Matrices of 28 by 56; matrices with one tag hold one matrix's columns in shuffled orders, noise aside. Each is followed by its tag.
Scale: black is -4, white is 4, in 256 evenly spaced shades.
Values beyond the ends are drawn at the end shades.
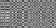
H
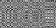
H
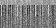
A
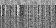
A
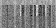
A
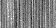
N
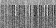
A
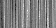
N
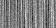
N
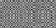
H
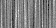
N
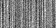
N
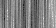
N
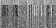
A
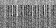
A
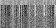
A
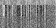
A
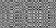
H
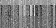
A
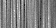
N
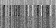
A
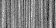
N
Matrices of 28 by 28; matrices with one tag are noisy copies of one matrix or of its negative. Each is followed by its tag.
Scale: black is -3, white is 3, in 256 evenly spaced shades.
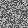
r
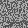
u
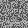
u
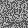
u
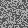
r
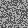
r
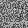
u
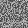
u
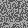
u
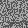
u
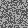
r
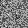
r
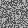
r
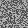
r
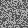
r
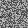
r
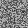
r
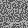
u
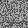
u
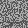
u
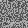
u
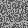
u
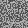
u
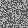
r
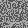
u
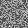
r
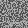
u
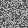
r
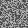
r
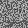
u
